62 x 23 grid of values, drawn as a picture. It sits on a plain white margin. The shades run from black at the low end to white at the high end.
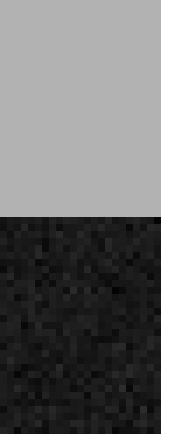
The table splits into 2 rows of 1 panel. Panel 1,1: high, flat. Panel 2,1: very low, fine-grained, faint in contrast.
